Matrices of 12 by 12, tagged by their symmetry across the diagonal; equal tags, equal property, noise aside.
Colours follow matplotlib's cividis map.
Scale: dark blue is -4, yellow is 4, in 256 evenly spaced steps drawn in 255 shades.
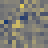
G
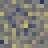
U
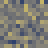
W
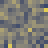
U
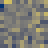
G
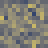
W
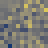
G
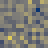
G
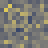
U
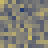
W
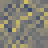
U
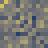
U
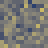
W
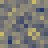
U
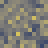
U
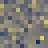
G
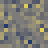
G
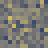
W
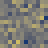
W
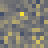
W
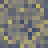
U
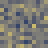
W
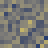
U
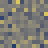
G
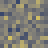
W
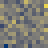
G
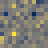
G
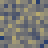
U
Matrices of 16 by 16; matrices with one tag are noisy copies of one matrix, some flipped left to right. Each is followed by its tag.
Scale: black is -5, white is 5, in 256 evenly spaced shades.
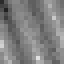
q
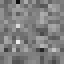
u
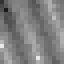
q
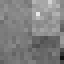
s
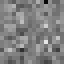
u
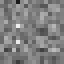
u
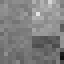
s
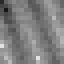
q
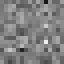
u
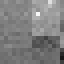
s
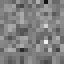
u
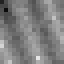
q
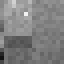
s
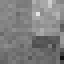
s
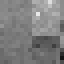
s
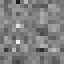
u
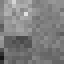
s
